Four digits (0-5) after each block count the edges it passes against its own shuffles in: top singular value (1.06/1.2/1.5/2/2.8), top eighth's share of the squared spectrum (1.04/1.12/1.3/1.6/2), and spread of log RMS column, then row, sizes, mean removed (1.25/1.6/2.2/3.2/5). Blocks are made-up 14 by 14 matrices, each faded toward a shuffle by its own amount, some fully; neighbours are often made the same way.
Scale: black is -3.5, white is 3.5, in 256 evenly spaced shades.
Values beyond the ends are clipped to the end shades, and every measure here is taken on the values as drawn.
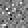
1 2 0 0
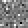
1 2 0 0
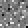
0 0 0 0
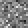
0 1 0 0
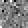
1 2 0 0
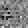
2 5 1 1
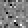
1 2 0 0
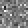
1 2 0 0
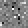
1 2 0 0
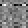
3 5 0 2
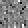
0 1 0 0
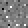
1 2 0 0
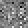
2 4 1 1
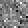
1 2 0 0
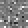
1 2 0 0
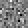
0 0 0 0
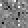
1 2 0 0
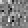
2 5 2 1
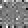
2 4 1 1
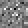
1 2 0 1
